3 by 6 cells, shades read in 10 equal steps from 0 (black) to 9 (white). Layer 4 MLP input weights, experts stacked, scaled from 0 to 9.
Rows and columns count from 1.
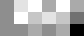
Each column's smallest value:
5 5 6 5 6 0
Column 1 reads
5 5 5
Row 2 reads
5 9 7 8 7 4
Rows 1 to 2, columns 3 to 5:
9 6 9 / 7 8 7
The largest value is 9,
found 3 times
